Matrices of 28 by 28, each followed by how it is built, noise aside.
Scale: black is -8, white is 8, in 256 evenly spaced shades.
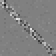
banded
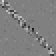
banded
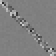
banded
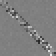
banded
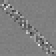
banded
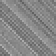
Toeplitz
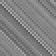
Toeplitz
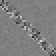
banded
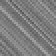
Toeplitz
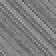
Toeplitz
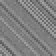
Toeplitz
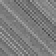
Toeplitz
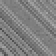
Toeplitz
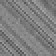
Toeplitz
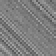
Toeplitz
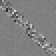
banded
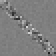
banded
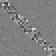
banded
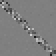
banded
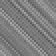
Toeplitz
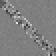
banded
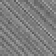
Toeplitz
